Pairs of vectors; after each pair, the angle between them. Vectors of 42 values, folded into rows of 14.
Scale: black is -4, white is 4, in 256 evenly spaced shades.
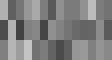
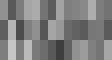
nearly parallel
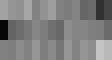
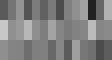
partly opposed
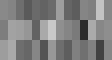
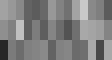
orthogonal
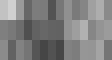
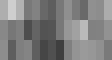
nearly parallel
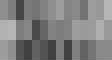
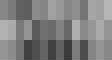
nearly parallel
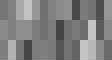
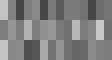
orthogonal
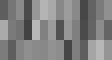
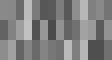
nearly opposite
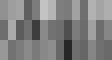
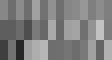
orthogonal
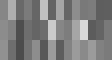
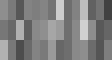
partly aligned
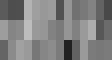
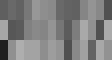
partly aligned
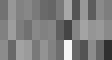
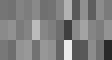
nearly parallel
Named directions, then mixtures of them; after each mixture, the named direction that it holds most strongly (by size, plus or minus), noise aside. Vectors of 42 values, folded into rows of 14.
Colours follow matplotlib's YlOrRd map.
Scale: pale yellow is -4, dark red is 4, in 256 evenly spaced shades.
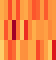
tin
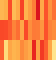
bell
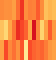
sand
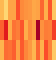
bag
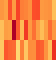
tin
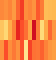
sand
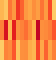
bag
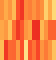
sand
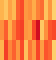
bag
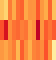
bag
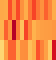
tin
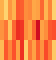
bag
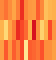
sand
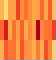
bag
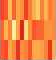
tin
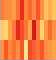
sand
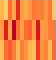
tin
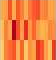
tin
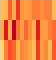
tin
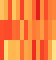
bell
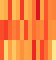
bell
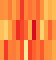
sand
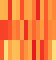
bell
